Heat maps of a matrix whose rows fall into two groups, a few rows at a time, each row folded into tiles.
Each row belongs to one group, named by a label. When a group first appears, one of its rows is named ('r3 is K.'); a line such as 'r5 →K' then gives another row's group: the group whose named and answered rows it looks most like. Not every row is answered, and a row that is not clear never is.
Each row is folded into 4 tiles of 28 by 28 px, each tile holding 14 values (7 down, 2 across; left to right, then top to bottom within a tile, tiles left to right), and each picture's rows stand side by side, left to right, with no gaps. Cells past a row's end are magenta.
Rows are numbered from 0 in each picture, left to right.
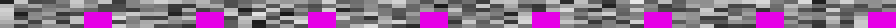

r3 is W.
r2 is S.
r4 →S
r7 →S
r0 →S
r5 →S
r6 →W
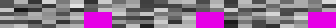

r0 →S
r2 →S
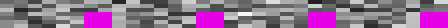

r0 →S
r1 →S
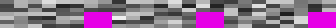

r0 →W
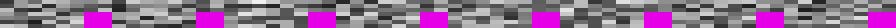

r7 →S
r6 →W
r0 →S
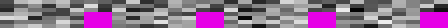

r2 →S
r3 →S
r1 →S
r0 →W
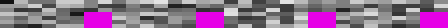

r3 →W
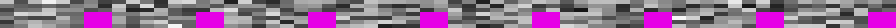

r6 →W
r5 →W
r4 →S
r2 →S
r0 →W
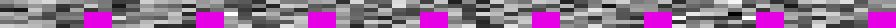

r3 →S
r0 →W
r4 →S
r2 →S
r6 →W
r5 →W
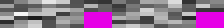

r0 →W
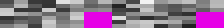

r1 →W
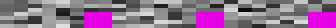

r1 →W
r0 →W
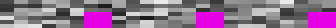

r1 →W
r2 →W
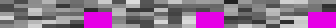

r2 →S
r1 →S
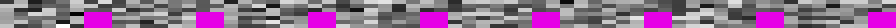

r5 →S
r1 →S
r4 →W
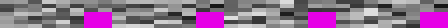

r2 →W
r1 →W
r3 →W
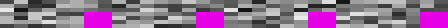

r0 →S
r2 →S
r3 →W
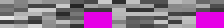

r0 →W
